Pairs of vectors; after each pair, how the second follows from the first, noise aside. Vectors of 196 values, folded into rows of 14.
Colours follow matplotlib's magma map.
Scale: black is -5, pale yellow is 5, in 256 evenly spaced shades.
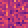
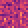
reversed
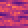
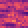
reversed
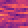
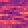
reversed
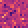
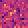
negated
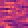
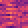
wrapped around
